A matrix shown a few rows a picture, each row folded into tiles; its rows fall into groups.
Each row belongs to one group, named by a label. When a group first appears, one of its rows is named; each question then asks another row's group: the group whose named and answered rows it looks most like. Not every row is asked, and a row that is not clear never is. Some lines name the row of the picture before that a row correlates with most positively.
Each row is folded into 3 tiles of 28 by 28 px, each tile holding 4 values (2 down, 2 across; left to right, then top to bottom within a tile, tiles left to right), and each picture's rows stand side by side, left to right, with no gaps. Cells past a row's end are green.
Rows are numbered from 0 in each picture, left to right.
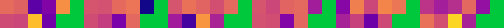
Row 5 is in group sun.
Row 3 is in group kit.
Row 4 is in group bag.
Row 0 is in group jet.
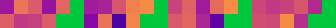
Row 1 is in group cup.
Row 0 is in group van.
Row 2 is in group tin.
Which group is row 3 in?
sun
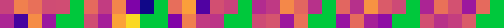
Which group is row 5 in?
van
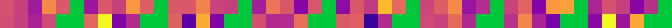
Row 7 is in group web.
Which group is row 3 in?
van
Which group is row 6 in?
tin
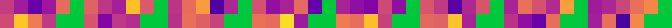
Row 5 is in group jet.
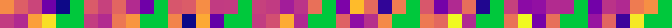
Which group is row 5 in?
sun
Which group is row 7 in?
cup
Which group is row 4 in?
van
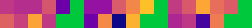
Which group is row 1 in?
cup
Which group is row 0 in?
sun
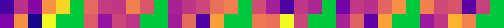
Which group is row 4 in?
cup
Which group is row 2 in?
cup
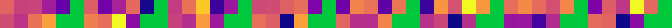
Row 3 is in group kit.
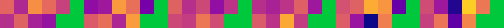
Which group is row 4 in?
kit
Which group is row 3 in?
sun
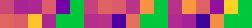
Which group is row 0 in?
sun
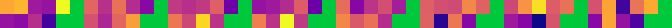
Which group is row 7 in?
tin
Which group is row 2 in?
sun
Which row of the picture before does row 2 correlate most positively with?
0
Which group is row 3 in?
sun
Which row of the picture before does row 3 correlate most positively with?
0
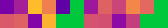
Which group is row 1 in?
bag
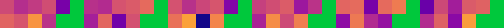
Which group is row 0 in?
sun
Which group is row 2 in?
kit
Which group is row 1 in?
cup
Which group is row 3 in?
web
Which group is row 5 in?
cup
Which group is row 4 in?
tin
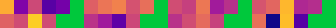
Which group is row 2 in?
web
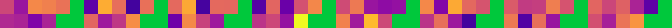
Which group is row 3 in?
cup
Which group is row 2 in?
tin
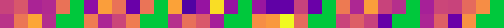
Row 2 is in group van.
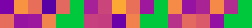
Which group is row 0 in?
van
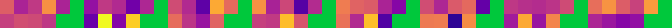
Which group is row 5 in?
kit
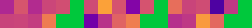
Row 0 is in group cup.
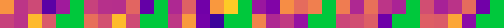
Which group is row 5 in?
sun
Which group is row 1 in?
sun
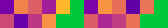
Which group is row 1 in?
van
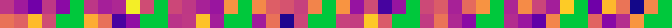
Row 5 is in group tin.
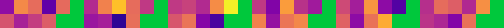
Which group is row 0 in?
van
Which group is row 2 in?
tin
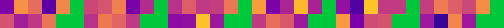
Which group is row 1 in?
web
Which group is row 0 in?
van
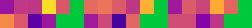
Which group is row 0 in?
bag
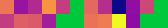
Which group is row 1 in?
jet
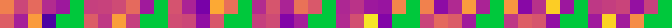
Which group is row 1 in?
sun
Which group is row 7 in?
web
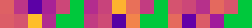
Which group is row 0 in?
jet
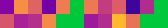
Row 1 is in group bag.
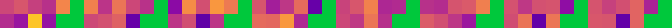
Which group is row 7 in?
kit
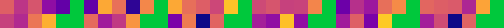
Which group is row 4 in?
cup
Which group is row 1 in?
van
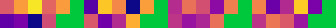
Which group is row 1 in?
van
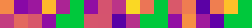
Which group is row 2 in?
tin
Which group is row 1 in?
bag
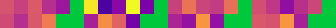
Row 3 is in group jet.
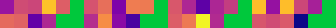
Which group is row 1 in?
tin
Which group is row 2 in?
jet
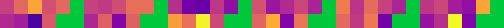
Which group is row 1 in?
cup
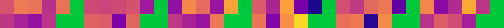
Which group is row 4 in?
kit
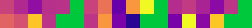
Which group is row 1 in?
tin
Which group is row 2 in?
web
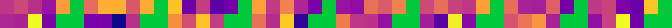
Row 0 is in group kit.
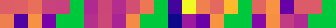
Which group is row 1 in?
cup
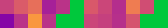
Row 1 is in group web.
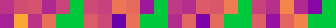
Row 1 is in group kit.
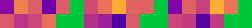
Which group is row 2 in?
bag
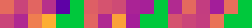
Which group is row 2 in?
van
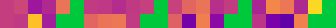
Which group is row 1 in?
jet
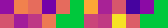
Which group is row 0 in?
van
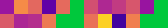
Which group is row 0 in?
van
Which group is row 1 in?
kit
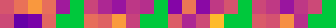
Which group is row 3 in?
jet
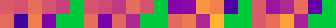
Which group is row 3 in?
sun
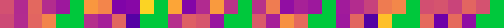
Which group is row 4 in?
cup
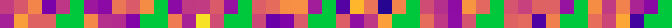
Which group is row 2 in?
sun
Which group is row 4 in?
van
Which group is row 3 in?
kit
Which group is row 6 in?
kit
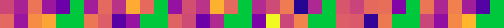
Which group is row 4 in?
kit
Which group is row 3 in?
web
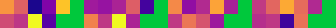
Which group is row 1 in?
sun
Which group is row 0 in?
jet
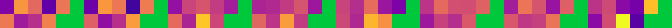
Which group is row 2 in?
sun
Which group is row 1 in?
van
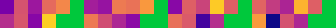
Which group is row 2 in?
bag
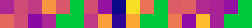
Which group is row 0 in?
bag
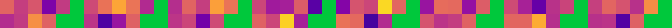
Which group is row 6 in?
jet
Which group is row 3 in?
sun
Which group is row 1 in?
kit
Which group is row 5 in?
van
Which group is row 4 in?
bag
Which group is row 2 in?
bag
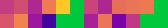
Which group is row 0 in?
tin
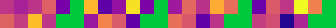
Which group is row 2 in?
bag
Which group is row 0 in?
sun
